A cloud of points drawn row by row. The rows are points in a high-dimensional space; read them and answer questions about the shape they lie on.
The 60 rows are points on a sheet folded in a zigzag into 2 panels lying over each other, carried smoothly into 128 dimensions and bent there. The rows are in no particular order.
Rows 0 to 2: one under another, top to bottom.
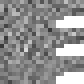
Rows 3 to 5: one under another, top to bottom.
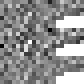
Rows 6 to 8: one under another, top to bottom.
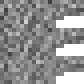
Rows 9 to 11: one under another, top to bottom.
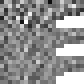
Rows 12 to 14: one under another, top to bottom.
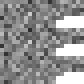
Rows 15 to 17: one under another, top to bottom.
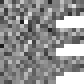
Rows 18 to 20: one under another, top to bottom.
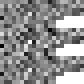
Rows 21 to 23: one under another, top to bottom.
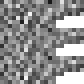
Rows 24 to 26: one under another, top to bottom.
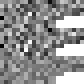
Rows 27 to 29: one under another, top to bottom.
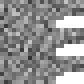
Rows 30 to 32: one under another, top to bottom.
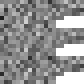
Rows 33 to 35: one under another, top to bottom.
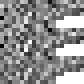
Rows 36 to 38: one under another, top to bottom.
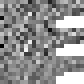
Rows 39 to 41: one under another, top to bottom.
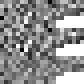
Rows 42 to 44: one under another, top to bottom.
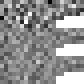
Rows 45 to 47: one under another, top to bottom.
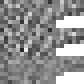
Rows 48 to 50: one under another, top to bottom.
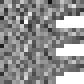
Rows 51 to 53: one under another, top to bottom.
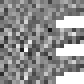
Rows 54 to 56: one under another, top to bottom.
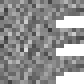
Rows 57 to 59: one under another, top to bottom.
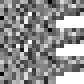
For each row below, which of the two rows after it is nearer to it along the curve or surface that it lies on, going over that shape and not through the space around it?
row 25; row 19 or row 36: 19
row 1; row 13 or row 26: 26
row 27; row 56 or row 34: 34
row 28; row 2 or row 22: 2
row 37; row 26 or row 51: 51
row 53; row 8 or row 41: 8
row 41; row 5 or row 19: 19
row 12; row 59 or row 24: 24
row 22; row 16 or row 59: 59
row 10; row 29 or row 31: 31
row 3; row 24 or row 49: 24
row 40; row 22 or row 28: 22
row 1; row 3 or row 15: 15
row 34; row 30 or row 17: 30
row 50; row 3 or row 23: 23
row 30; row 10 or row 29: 10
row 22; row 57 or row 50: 50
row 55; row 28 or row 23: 23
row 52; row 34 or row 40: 40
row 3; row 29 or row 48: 29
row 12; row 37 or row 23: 37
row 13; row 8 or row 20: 20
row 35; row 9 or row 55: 9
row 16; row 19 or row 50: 19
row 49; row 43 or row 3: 43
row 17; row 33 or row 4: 4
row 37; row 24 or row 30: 30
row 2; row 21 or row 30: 21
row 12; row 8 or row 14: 14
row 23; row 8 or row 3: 8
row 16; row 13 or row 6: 13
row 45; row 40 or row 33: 40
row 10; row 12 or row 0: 0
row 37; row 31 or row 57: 57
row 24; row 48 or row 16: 16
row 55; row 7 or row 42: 42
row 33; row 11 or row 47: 11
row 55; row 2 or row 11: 11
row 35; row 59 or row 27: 59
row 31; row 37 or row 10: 10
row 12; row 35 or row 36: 36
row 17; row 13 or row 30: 13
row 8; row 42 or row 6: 6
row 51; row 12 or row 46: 46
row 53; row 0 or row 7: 0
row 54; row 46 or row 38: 38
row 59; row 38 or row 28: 38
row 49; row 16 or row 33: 33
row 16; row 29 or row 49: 29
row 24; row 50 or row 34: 34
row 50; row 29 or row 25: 25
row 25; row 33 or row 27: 33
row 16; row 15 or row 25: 25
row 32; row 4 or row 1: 4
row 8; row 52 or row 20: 52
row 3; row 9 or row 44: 9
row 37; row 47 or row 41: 41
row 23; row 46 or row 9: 46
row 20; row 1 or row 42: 42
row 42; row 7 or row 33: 33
